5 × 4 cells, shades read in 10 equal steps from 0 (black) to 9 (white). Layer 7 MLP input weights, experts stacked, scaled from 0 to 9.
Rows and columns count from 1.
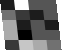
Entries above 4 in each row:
1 0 1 1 2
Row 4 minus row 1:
5 -9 0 0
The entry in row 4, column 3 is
3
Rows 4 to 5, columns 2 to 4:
0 3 3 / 7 6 4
